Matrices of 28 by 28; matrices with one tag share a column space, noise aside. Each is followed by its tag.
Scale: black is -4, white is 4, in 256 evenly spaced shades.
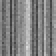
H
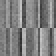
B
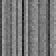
H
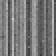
H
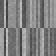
B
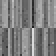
B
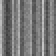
H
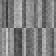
B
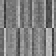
B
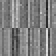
B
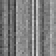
H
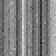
H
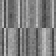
B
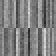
B
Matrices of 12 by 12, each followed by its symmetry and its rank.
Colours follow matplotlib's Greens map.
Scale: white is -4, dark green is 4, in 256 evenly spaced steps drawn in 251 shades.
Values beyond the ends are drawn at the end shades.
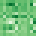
neither, rank two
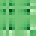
symmetric, rank one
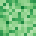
symmetric, full rank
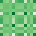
symmetric, rank one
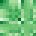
symmetric, rank two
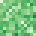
symmetric, full rank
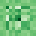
symmetric, rank two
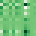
neither, rank one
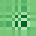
symmetric, rank one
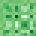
symmetric, rank two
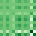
symmetric, rank one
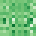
neither, rank two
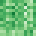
neither, rank two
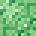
symmetric, full rank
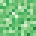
symmetric, full rank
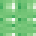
neither, rank one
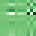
neither, rank one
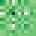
symmetric, rank two
